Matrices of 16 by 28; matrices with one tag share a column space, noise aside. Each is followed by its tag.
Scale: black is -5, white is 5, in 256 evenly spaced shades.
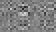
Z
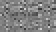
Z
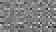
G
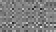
G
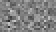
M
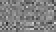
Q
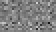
Q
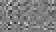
Q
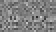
M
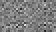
G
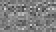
Z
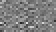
G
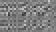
Z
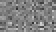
Q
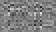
Z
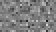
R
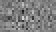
M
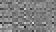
G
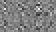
Z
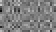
R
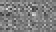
Z
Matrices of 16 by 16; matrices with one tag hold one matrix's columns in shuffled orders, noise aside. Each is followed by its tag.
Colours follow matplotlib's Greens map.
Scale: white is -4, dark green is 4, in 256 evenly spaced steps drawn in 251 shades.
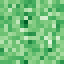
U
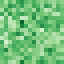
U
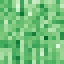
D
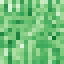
D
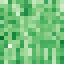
D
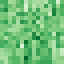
D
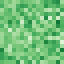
U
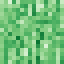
D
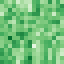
D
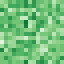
U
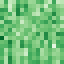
D
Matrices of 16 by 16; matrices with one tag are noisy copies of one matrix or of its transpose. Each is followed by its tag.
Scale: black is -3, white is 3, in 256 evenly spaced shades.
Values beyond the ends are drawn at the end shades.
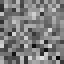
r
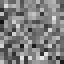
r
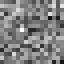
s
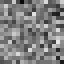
r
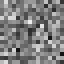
s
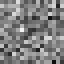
s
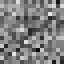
s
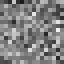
r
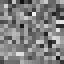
r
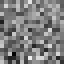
r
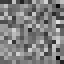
r
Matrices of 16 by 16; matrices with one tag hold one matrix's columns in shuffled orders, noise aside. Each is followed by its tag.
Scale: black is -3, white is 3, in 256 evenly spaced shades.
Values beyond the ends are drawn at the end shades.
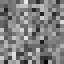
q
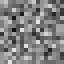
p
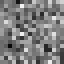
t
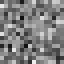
t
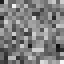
t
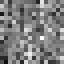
q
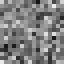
t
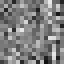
q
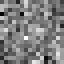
q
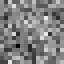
t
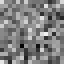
t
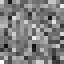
t
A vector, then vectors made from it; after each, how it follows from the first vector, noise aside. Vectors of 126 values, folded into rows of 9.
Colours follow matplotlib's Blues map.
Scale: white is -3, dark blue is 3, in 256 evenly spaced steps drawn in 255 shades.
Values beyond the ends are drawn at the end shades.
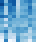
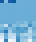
partly zeroed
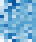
sign-scrambled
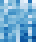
reversed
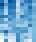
copied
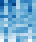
copied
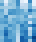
reversed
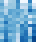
reversed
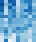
copied
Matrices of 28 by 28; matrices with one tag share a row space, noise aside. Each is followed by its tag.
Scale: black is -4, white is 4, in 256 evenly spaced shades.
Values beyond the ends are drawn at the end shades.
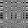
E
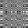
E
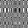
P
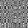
P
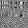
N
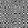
P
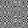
P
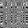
E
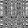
E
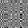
N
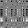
E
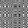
P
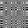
E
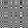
N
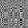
N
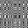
P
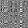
N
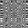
E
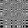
E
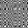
P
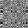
E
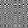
P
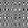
P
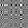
N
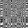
E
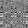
E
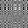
P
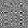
N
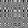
P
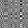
N
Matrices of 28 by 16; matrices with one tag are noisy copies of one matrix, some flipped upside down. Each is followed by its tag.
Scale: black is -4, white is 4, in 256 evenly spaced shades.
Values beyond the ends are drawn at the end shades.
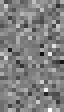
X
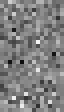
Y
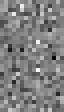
Y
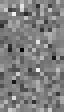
Y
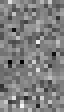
Y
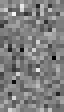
Y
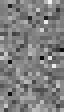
X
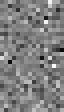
X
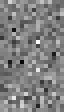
Y
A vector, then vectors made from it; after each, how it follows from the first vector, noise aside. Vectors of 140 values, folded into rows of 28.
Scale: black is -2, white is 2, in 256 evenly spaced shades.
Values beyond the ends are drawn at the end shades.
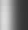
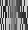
sign-scrambled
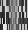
sign-scrambled
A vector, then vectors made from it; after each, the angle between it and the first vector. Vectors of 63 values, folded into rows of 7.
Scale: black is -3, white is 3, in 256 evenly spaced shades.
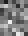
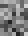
nearly opposite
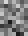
nearly opposite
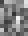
partly opposed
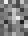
orthogonal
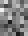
nearly opposite
